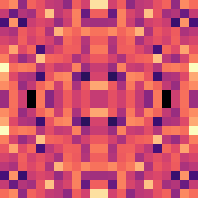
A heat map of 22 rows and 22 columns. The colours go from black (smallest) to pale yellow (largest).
Its left and right halves mirror each other, and so do its top and bottom. There is no overall slope. Overall the values sit about 60% of the way up the scale. No seam splits the table. No single row or column stands out from its neighbours.
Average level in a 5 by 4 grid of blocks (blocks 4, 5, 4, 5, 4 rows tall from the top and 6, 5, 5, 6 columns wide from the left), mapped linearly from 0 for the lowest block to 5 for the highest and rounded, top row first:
0550 / 5225 / 0550 / 5225 / 0550
